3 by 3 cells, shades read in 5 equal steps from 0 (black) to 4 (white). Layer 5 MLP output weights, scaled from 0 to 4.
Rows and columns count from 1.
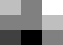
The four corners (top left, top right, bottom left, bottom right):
3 4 1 2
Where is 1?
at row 3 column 1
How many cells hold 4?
1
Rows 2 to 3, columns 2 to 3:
2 3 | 0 2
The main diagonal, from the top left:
3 2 2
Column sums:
6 4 9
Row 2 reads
2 2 3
